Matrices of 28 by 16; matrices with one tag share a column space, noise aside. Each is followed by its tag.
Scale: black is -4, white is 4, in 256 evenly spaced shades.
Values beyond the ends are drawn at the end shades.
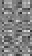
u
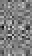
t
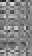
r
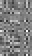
u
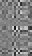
r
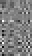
u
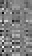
u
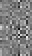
t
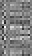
t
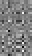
u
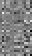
u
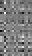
u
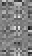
r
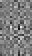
t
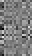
t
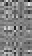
r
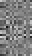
t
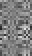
t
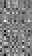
u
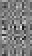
t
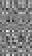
u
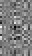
t
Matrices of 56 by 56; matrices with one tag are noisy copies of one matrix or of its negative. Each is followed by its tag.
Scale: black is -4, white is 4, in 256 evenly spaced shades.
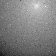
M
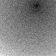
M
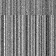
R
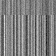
R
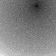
M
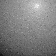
M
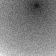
M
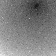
M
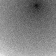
M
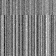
R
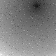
M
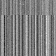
R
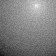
M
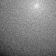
M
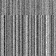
R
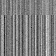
R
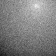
M
